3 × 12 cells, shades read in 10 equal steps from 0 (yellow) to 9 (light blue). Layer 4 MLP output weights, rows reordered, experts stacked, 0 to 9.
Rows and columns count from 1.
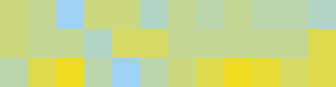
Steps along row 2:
up same up down same up same same same same down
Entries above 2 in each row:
12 11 6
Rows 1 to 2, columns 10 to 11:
6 6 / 5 5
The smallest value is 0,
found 2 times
